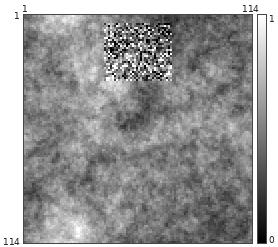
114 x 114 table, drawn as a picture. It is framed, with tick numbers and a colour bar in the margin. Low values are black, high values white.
In the top middle lies a patch that is rougher than the rest. Neither half mirrors the other. Values change most from cell to cell in the top middle. The field is mottled with small blotches.
